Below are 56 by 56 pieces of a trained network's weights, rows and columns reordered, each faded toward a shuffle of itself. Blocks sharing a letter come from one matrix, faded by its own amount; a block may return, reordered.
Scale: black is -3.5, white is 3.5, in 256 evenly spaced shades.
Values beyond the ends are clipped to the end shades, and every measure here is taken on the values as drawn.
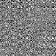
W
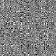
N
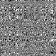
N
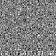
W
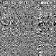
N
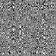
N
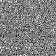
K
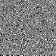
W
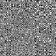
N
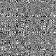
N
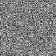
W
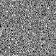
K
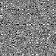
W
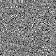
K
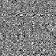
W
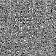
K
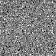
K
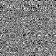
W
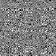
N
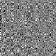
N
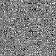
W
